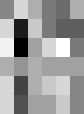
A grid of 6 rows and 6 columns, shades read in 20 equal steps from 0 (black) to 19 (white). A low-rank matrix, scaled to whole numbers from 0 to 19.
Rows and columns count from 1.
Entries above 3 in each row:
6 5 5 6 6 6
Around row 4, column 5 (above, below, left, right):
19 16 12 12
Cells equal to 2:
1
